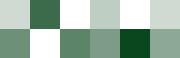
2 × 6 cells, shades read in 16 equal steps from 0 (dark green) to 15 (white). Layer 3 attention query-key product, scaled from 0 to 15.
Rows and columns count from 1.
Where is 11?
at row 1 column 4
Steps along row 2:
up down up down up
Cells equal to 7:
1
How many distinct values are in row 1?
4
